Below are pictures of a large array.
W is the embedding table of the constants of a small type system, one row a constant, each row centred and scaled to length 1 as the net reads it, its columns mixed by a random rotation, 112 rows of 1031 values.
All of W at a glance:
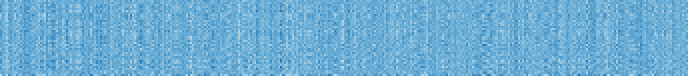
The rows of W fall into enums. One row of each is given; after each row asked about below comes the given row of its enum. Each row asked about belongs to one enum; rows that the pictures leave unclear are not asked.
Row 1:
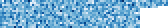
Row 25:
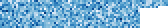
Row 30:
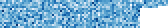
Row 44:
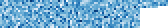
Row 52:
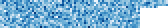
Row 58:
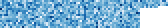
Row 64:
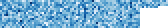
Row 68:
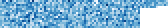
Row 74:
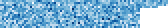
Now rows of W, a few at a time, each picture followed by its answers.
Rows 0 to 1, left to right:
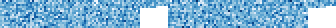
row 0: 68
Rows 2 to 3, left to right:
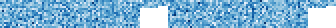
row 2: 30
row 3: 64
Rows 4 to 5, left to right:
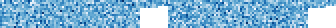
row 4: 1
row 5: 74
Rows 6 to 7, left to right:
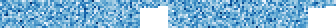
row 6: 64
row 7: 52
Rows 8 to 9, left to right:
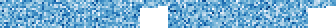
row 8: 30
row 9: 25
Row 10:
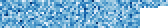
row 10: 64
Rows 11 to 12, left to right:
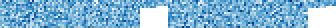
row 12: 1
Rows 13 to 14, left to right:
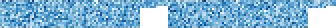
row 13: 68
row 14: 25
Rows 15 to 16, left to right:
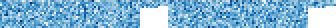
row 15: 64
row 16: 52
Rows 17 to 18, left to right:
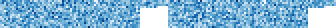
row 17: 52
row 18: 68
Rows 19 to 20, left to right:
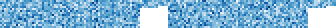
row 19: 30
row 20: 25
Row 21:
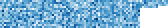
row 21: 30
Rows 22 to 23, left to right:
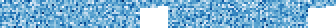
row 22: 1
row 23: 30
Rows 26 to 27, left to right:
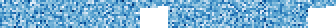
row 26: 1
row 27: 30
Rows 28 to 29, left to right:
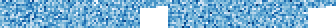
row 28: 68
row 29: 1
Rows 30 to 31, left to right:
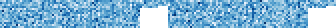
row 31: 64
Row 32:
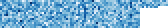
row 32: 64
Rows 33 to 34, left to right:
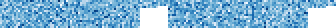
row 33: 44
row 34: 58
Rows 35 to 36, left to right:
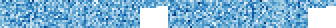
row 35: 68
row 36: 64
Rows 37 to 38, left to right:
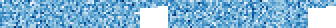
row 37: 1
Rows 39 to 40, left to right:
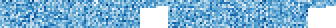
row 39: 68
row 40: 30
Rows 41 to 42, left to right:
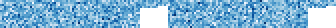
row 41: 74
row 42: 64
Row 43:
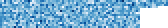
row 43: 1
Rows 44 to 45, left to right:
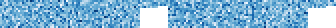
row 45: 58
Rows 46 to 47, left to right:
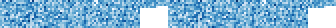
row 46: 68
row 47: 68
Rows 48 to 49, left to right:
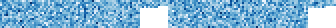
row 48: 64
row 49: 52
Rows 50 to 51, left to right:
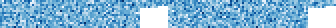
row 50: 1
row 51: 52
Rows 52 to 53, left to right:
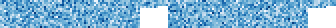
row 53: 25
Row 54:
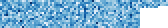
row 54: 64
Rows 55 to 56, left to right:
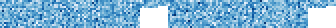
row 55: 30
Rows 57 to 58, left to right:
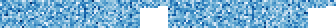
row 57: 64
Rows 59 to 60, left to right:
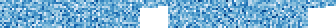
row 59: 30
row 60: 44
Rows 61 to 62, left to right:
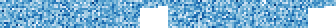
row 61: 30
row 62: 68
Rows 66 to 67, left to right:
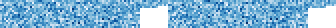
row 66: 74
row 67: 74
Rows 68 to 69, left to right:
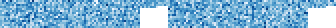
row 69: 58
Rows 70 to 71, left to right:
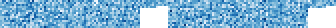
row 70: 68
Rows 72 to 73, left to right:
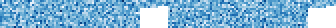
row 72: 1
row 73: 30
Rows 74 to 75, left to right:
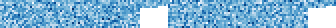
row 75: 1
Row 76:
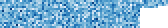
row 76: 30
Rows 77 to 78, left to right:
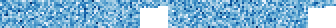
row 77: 64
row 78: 52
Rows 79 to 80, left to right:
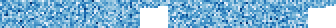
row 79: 64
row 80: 74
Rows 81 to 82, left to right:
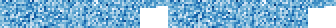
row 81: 68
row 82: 68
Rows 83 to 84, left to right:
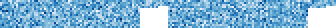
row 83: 25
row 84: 30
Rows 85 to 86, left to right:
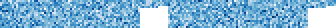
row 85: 25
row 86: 44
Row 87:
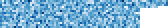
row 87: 1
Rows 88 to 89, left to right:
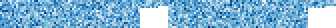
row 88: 25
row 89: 52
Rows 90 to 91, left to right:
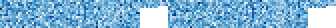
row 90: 58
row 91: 64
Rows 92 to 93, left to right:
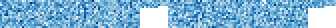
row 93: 68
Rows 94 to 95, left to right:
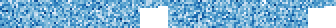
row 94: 25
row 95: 68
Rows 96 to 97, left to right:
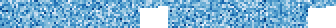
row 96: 25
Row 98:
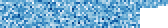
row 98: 74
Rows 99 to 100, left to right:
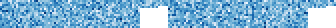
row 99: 25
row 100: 58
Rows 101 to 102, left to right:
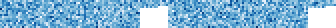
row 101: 58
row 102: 52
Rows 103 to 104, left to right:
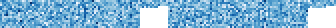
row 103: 64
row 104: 30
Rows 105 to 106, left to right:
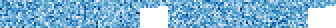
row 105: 58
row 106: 74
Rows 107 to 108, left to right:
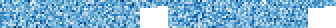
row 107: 1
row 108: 68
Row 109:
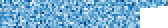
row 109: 1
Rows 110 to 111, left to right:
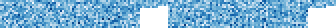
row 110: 74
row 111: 30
